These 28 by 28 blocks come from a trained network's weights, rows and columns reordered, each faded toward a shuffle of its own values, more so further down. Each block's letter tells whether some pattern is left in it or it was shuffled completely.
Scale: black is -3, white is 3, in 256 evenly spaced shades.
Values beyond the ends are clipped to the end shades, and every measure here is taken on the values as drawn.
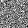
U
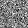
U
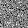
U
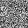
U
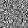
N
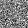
U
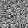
N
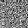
N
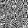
N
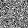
U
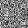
N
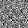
N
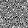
N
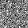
U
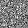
U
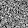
U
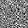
N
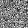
U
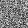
U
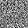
N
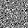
N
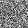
U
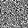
N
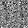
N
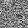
N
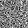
N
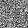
U
